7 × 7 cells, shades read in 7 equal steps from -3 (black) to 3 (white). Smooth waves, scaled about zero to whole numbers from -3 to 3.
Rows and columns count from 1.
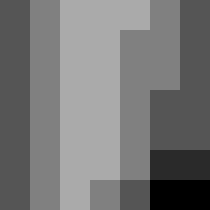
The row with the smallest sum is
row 7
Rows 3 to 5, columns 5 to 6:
0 0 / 0 -1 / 0 -1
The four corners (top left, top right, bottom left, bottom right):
-1 -1 -1 -3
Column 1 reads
-1 -1 -1 -1 -1 -1 -1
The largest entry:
1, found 14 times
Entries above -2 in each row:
7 7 7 7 7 5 5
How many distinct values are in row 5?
3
